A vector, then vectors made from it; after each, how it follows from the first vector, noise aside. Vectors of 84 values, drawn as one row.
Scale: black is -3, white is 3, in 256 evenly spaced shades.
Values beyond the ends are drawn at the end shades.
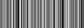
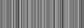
shrunk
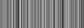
shrunk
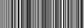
sign-scrambled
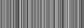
shrunk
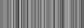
shrunk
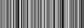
copied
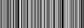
copied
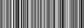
copied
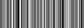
copied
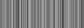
shrunk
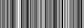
sign-scrambled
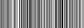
sign-scrambled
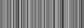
shrunk
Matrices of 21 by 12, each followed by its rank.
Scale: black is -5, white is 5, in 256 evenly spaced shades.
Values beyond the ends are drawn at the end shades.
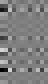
one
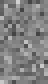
full rank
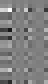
one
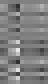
one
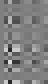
one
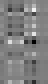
one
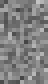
full rank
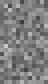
full rank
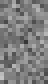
full rank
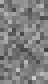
full rank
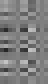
one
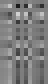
one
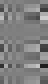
one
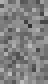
full rank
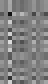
one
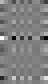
one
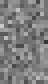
full rank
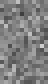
full rank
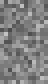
full rank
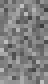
full rank
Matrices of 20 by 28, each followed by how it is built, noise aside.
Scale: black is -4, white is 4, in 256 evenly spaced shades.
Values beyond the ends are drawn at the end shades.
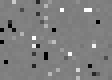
sparse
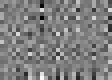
low rank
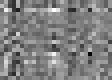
low rank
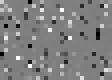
sparse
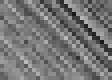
Toeplitz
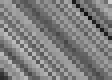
Toeplitz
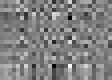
low rank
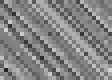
Toeplitz
